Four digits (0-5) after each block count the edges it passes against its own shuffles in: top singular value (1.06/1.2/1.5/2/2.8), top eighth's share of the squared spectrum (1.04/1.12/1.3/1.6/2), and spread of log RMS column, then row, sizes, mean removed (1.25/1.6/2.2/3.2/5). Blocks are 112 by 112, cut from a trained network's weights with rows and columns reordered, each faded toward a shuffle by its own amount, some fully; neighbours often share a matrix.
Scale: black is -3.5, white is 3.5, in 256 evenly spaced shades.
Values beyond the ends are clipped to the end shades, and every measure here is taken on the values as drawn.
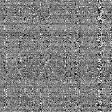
3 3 4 2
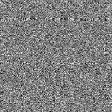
4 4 1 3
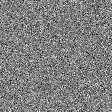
0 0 0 0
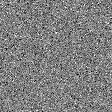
0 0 0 0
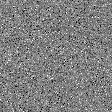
0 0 0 0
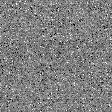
1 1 1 0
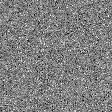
0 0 0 0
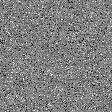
0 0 0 0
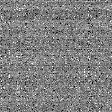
3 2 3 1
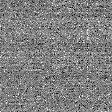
3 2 2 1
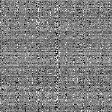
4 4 4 2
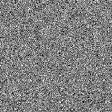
3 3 1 2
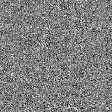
2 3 2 2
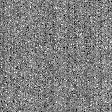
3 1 0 1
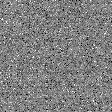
1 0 0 0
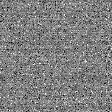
2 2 2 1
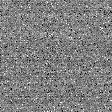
2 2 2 0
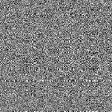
4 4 2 3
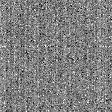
3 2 0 2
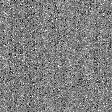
2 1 0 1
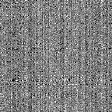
4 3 1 3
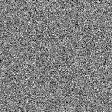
3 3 0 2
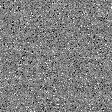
1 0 0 0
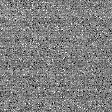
2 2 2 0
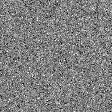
2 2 0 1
